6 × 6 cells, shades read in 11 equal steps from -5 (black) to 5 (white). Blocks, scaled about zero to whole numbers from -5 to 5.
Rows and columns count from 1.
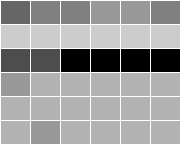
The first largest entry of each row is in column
4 1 1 2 1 1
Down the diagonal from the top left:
-1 3 -5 2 2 2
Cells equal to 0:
3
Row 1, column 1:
-1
